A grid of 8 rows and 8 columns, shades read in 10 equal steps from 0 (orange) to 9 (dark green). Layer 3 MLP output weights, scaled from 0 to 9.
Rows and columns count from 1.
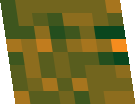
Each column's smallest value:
3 4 2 5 3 3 4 0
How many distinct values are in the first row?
3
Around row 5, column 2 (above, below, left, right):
4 4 7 6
